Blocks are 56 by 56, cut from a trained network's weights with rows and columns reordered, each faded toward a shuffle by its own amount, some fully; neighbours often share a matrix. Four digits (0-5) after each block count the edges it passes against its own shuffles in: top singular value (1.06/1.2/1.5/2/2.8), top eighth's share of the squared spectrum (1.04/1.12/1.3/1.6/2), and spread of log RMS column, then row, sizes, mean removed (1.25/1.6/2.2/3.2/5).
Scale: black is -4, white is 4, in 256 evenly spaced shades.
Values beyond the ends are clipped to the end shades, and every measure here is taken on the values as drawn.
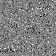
0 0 0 0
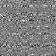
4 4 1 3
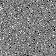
0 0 0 0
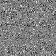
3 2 0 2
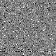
3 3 1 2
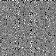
3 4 2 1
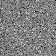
0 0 0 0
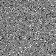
2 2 0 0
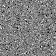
0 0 0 0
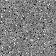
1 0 0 0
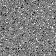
0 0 0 0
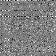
3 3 0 2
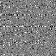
3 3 0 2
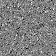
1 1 0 0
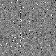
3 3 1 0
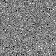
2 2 0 0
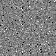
2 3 1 1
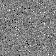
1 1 0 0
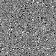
2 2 1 0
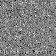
2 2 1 0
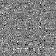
3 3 2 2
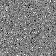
1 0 0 0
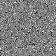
1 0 0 0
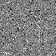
2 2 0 1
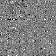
3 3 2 2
